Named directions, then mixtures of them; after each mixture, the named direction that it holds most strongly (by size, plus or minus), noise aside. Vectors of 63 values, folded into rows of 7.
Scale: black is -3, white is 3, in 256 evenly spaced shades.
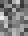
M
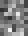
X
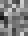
M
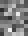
X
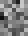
M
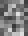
X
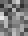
M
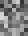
M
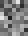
M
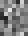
M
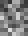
M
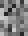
X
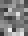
X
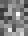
X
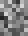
M
